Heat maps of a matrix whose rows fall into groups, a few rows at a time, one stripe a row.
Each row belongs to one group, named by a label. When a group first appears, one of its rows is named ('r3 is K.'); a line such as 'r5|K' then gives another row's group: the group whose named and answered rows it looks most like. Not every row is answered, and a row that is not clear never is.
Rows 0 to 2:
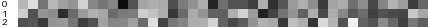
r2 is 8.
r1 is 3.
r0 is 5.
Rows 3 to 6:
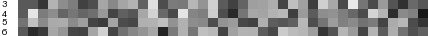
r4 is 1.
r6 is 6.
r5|5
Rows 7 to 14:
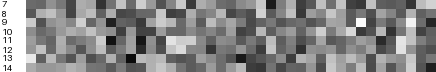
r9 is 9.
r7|3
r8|1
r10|1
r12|5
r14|9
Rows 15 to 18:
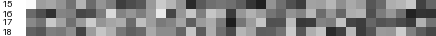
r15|9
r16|6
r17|3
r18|6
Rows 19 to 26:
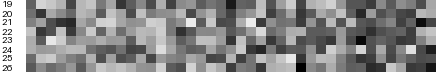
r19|1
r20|3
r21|6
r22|3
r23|3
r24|9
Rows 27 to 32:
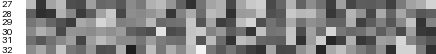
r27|3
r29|6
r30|1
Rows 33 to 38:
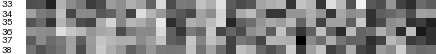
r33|8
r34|3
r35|8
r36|1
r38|6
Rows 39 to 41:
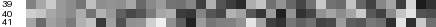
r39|1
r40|9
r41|3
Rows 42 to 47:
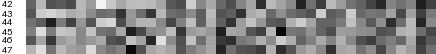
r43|1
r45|5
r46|1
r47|5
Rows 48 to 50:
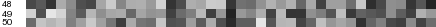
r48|8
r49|3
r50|1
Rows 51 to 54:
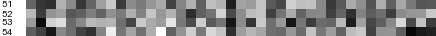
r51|6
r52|3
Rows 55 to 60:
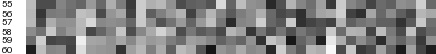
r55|3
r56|3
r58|9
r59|8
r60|1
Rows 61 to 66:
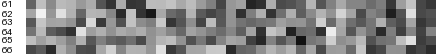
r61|5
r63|1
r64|8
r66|8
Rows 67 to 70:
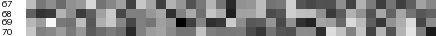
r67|3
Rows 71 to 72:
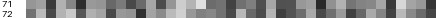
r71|5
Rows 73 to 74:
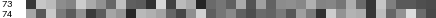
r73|1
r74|9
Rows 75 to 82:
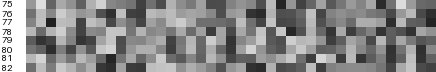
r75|5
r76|5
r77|5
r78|3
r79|6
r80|6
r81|1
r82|5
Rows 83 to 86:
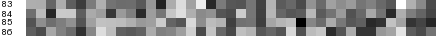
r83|5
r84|5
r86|6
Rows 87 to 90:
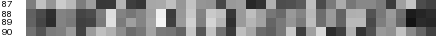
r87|5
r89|6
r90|6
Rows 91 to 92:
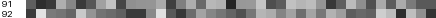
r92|1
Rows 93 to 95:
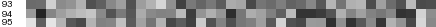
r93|9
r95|3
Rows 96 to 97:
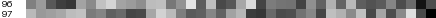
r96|6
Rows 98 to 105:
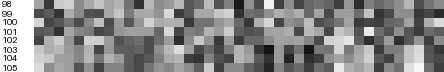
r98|3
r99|8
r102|1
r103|9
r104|9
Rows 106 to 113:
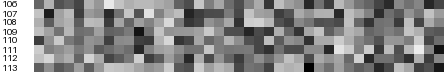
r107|3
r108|3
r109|5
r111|9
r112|1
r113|8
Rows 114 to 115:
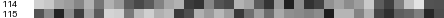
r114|9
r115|8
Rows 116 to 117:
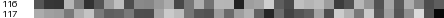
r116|6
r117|9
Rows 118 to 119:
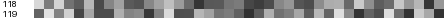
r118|9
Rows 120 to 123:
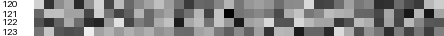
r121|1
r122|6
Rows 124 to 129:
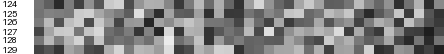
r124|6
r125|1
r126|5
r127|1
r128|1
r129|8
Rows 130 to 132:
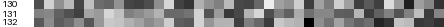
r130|1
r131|6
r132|8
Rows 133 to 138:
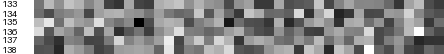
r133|5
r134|6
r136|9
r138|8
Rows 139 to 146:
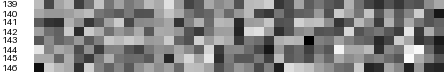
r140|9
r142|3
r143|8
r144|9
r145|5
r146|1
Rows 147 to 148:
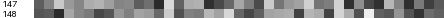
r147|1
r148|8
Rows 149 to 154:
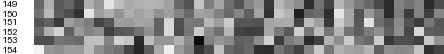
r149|8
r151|8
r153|3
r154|9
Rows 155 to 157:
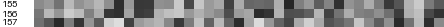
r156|5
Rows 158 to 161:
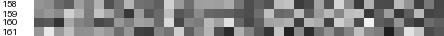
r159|1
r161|5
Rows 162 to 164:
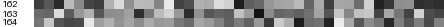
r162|8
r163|9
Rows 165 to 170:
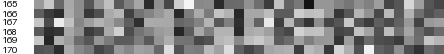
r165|5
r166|6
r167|3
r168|6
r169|3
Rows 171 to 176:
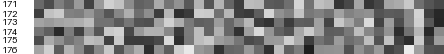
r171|6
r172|1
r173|9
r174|6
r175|1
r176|5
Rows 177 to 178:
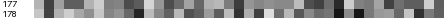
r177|3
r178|3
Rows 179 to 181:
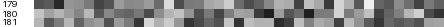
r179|8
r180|9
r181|3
